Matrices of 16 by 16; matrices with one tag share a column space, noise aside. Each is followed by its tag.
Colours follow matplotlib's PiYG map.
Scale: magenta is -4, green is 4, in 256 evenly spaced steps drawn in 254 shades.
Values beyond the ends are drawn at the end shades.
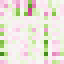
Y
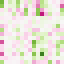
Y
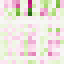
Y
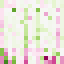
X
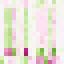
X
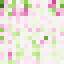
Y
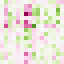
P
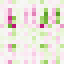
P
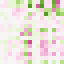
Y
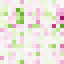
P
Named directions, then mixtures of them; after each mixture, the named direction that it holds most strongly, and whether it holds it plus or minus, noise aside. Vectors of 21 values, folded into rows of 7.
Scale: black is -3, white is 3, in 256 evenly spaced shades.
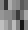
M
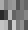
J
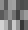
M, plus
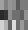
J, plus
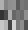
J, plus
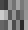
J, minus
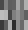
J, minus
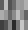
M, minus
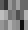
M, plus
